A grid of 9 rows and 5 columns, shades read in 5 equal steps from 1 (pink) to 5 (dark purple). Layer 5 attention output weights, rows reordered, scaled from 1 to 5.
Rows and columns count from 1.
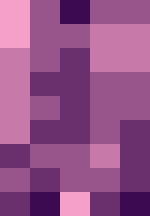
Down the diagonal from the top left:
1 3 4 3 3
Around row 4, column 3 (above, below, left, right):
4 4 4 3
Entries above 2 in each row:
4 2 2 4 4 4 4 5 4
